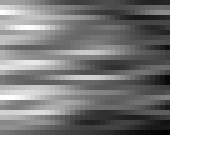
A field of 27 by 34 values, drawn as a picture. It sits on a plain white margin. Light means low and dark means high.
Grain: streaks across. Ninth with the lowest average: top left. Slope: up to the right.
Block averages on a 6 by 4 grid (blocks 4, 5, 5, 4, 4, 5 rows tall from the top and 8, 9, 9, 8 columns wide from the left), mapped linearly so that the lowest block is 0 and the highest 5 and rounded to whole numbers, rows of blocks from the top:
0 2 4 4
0 2 3 4
1 1 3 4
2 2 3 4
0 1 3 3
1 3 5 5
